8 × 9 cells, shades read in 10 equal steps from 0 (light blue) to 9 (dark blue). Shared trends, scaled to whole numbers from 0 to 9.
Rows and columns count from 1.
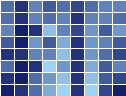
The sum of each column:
50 68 41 27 20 62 21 42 45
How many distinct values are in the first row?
5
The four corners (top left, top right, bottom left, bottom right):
5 4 9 9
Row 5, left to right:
8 8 4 4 1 8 3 5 7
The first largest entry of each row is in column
2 2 2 2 1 2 2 1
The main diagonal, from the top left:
5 8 8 6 1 8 1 7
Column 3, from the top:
4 4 8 3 4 8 5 5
